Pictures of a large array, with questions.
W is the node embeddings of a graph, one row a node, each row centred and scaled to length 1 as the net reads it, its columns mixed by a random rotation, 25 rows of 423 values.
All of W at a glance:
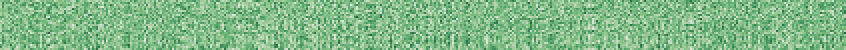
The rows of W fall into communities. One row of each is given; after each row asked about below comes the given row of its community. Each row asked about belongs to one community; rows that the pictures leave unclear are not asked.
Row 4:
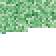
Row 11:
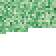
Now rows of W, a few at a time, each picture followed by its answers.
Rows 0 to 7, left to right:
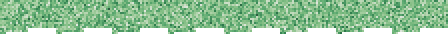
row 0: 4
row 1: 4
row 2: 11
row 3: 4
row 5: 4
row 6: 4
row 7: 11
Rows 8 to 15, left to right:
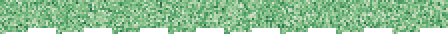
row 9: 11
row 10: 11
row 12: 4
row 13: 11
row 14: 11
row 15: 4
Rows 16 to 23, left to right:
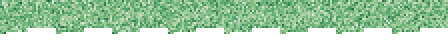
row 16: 4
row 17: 11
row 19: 11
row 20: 11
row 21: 11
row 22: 4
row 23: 11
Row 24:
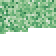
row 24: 11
